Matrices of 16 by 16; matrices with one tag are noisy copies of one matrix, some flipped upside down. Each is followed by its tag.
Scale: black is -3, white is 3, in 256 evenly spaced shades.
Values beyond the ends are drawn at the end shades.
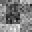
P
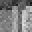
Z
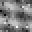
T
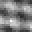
T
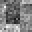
P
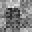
P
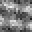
T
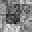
P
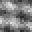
T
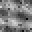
T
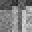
Z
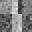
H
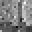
Z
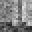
Z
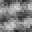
T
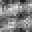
T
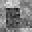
P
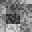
P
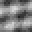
T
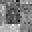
P
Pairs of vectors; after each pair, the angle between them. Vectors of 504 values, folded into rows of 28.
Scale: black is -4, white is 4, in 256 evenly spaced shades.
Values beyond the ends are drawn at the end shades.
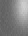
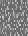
orthogonal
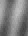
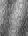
nearly parallel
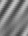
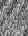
partly opposed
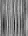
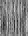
nearly parallel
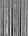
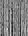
nearly parallel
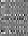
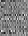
nearly opposite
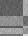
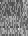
partly aligned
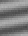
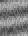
nearly parallel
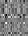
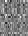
nearly opposite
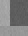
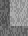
nearly opposite
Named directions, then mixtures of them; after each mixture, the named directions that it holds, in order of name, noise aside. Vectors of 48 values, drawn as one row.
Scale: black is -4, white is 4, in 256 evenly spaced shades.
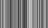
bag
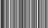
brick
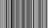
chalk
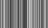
bag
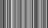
chalk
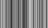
bag, chalk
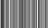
brick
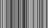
bag, chalk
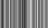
bag, brick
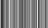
brick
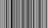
chalk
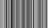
chalk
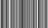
brick, chalk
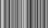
bag, brick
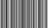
brick, chalk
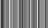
brick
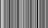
brick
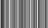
brick
